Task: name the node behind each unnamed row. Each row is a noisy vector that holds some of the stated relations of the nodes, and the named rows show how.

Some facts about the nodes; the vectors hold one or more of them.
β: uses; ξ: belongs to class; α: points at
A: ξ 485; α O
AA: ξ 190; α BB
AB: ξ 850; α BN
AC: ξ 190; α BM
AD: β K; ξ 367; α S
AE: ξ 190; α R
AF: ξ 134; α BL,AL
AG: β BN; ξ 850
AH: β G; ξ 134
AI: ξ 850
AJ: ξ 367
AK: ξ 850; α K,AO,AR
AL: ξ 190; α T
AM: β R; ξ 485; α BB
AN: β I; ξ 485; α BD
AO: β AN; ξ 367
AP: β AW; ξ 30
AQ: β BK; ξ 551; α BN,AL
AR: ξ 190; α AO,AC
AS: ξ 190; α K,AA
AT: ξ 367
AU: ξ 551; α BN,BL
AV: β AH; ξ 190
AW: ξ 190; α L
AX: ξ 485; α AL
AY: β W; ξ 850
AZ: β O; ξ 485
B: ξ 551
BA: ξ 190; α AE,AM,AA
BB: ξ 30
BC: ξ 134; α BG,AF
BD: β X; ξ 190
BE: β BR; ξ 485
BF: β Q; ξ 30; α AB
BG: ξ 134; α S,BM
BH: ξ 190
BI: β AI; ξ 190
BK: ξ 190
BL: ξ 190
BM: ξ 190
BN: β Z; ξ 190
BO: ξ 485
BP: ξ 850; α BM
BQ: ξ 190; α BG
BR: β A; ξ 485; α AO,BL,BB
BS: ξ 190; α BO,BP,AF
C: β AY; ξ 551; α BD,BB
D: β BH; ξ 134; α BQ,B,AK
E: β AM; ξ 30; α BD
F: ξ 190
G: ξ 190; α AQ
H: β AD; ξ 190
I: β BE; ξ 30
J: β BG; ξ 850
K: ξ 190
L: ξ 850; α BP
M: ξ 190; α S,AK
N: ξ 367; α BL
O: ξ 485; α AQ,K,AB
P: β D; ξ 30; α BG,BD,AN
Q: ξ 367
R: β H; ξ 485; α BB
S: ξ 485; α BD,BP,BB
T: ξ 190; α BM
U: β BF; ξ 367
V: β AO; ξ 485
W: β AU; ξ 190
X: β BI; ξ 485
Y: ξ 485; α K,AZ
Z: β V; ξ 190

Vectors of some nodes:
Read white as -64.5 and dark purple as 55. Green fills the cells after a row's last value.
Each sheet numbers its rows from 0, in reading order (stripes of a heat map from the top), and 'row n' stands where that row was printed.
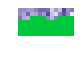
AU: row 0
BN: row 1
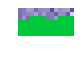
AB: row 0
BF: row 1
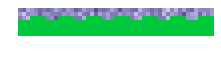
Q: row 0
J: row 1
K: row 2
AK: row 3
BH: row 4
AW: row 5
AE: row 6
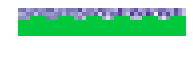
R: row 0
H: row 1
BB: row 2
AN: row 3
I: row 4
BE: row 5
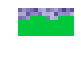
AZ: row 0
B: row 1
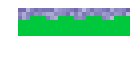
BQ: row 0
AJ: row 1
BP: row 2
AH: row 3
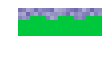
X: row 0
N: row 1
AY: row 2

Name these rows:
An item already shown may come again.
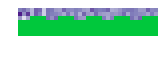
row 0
A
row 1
AB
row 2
O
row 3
N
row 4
AB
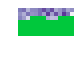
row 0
BG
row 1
I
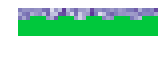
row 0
AQ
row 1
AG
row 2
AO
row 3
C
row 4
D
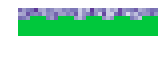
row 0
AZ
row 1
AX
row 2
V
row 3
Z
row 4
Q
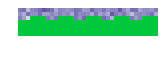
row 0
BG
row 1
AV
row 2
AB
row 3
Y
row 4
U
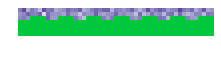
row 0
AP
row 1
G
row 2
Q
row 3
BD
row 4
BO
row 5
K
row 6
AM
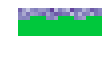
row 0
L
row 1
P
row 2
AI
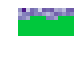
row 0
E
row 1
AD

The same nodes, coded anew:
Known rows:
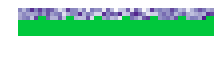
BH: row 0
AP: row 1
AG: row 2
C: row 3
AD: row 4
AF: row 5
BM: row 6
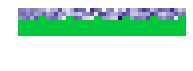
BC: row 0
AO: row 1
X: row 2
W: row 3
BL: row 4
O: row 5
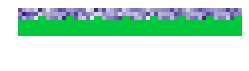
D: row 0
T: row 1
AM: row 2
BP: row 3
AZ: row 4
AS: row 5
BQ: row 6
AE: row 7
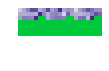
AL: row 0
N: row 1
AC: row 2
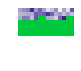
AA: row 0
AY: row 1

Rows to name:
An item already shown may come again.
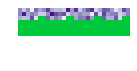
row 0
AG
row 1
D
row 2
AB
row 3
AP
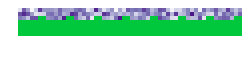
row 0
AD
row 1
BG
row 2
AM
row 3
AY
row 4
AX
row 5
AN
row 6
AG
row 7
B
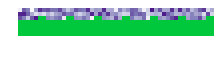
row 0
H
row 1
O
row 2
Y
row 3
J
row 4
P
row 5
Q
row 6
AB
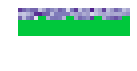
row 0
A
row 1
AU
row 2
AI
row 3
AK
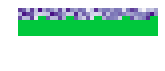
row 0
BF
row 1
U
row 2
R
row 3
AU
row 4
I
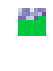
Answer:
BD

